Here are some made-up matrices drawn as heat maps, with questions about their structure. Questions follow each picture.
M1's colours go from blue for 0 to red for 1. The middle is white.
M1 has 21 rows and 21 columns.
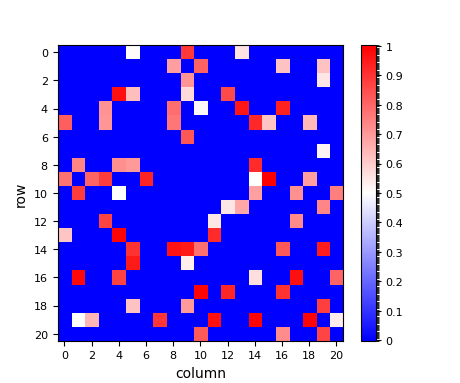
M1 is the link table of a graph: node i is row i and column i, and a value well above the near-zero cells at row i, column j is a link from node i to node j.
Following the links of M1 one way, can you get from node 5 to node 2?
yes
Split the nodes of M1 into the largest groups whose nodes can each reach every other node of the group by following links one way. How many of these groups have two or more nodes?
1
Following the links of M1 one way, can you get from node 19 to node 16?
yes
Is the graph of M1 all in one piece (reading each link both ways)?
yes
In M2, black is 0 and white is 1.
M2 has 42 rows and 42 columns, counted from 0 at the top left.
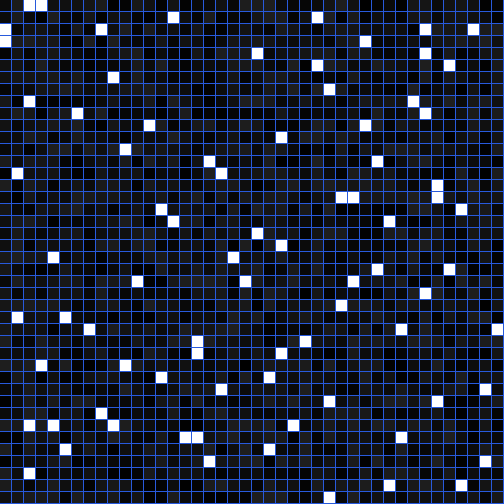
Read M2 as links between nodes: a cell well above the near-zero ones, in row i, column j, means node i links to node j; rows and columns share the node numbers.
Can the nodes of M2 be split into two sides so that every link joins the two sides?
no
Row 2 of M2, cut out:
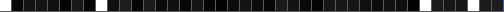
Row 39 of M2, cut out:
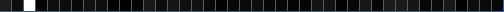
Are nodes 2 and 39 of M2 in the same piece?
yes
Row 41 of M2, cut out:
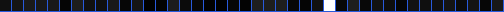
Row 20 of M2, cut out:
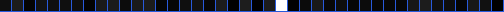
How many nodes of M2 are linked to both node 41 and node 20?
0
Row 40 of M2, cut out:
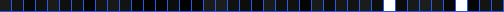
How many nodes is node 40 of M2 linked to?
2
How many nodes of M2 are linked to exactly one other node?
12
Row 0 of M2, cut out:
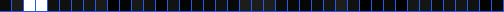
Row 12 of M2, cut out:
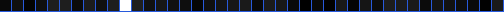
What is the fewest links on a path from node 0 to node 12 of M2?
4
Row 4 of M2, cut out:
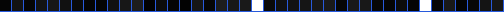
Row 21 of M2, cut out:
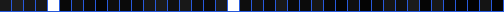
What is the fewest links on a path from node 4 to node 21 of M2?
1
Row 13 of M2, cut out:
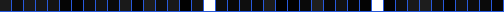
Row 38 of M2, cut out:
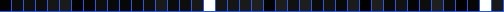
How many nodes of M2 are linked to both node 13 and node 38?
1
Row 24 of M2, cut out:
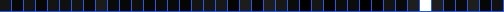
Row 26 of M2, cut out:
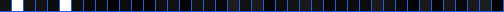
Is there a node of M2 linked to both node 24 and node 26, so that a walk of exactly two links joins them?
no
